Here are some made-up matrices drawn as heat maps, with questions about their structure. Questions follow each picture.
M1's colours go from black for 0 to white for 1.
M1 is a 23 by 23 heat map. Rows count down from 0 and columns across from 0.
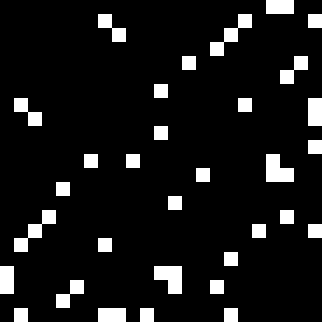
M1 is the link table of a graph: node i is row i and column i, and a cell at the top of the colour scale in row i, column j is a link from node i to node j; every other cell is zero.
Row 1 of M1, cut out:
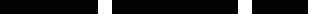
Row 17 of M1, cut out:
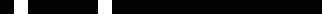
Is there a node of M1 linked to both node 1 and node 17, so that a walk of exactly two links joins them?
yes
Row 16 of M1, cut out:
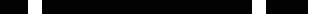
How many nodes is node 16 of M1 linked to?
3
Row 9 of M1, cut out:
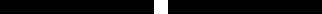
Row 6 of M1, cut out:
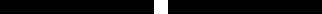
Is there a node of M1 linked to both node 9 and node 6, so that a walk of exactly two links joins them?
yes
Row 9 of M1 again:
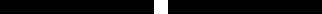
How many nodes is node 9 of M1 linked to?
1
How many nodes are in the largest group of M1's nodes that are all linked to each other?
3
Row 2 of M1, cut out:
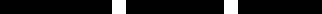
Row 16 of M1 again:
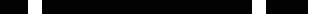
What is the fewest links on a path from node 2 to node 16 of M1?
1
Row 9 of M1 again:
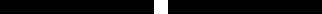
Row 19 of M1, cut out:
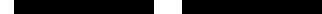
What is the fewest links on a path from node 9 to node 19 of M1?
2
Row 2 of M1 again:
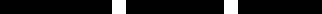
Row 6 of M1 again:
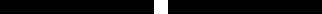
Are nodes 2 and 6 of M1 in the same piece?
no
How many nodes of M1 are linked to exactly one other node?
9
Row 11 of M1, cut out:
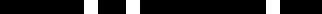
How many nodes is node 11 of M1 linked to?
3
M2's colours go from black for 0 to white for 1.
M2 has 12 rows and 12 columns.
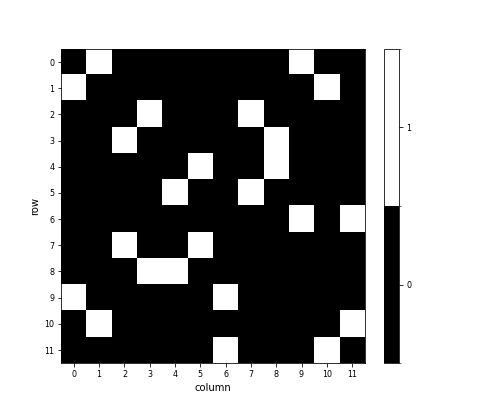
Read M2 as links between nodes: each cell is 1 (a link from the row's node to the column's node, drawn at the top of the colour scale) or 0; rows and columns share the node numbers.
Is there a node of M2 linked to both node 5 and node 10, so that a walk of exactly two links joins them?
no
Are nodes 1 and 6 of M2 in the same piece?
yes
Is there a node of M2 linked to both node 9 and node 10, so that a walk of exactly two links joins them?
no
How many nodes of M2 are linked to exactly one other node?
0
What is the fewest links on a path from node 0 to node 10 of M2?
2
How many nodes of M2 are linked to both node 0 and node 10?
1
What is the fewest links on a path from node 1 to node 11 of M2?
2
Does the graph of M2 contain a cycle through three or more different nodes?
yes
